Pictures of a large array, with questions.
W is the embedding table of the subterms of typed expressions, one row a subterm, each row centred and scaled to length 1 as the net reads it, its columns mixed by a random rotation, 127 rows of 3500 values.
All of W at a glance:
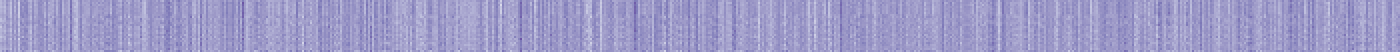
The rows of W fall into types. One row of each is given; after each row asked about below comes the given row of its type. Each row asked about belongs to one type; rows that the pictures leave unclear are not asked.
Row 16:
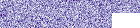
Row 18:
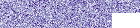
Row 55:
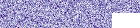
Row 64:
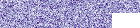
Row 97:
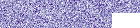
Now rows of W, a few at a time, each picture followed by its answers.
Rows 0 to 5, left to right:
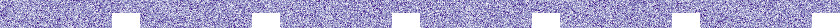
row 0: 16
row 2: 18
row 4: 18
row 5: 97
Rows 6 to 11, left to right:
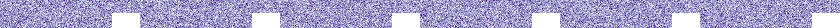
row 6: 97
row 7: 64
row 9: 16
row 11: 97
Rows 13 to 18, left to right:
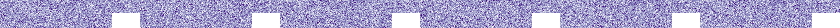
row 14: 97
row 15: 64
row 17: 18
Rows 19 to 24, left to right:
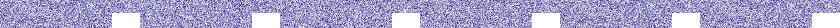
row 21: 16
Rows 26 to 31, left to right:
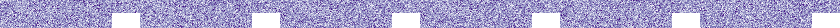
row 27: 18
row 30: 16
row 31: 97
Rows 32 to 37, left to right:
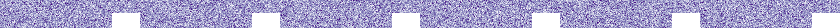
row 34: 16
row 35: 55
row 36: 64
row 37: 97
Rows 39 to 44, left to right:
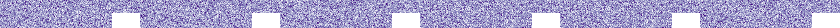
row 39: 55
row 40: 55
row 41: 64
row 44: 97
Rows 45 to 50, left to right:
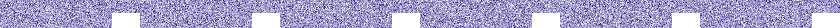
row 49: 18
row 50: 16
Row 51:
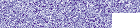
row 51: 97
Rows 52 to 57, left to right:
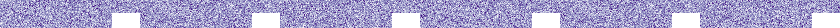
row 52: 18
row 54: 16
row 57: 55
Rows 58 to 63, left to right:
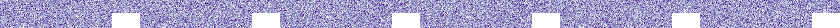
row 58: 16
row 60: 97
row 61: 97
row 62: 16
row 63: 55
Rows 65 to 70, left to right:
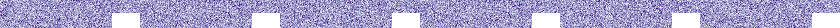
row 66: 16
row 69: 18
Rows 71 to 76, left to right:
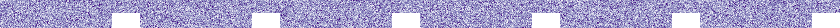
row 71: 16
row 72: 55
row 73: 16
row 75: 64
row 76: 18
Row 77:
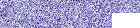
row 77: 16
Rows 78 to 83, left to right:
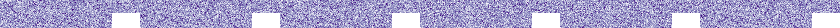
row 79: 55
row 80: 64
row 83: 55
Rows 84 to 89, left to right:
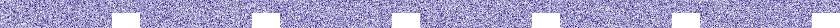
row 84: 18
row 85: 55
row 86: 16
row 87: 97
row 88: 55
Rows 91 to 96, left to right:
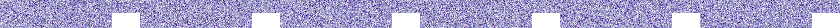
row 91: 18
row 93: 18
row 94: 16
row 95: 55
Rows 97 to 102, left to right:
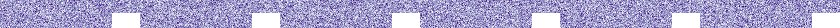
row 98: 64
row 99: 64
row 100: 16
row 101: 97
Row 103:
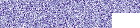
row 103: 16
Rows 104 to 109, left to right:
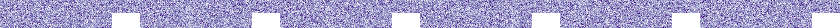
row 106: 55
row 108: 64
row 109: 55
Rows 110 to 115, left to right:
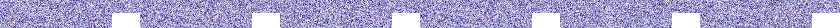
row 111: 55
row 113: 55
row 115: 64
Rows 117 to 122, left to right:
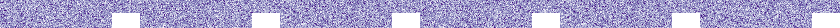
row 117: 97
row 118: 16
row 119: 18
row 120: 16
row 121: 18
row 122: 55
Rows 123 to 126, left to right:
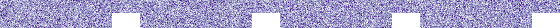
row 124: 64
